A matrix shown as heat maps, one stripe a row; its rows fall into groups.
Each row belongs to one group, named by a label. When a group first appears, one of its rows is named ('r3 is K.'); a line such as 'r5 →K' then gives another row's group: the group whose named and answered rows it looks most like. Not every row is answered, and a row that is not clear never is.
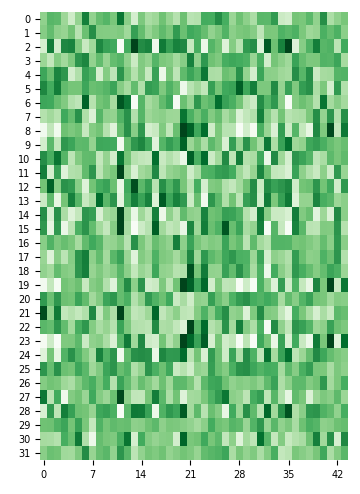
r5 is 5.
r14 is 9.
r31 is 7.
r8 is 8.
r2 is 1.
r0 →7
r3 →9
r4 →9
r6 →7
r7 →8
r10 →9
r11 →9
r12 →1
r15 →9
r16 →5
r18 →9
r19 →8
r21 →9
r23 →8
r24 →1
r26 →7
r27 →9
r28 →1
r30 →8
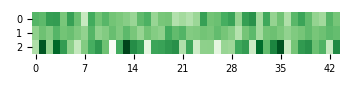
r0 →5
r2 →1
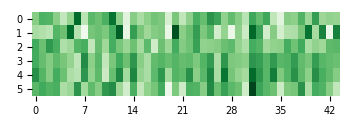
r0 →7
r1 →8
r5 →7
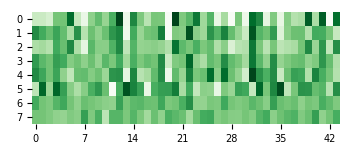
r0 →8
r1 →7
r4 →7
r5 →1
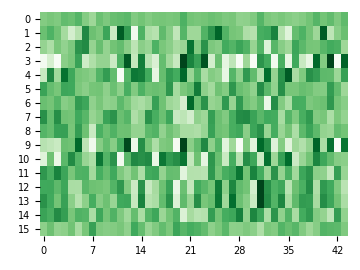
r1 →7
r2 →9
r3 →8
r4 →1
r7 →5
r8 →5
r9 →8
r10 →1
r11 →5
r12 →7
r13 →7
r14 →5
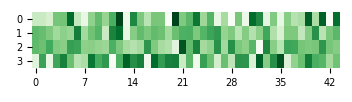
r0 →8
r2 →9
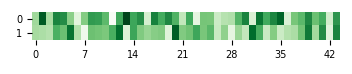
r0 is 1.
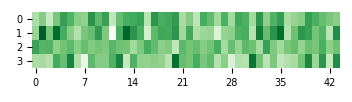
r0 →1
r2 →9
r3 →8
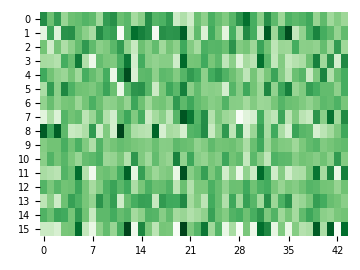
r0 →5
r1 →1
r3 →8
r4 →7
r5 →1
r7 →8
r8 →9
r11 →8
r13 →1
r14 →5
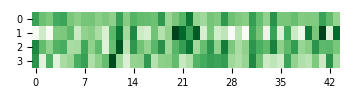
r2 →7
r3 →9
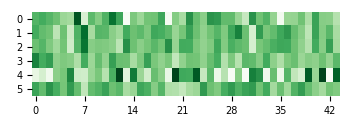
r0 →7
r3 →9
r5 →5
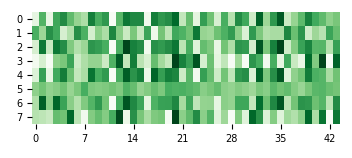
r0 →1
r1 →9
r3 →8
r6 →1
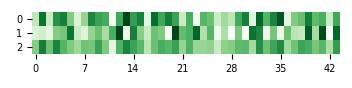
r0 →1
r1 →8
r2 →1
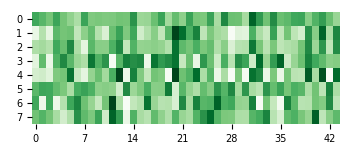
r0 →7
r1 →8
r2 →8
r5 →5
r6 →9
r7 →7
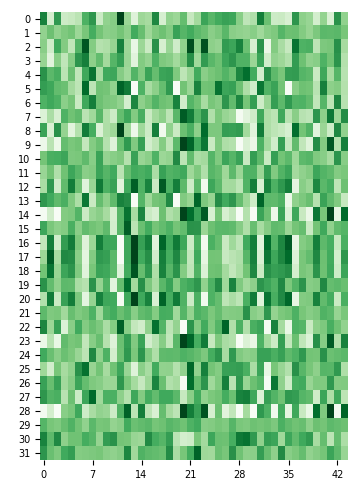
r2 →9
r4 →5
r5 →7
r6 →5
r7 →8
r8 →9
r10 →5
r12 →1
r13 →7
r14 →8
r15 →7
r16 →1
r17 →1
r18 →1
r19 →7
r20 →1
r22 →9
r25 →9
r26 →9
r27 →5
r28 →8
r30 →5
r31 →7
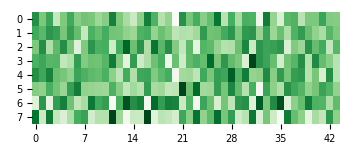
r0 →9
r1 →5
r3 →7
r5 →9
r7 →9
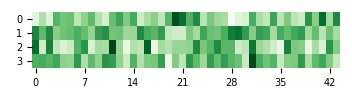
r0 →8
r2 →9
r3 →7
